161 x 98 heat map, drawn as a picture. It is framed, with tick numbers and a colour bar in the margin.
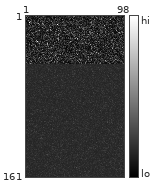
There are no regular stripes. The bottom part is calmer, past a seam about 30% of the way down. Most values sit low, with a long tail of high ones. The grain is fine, like static. On average the colour sits 20% of the way up the scale. The halves do not mirror each other. There is no overall slope.
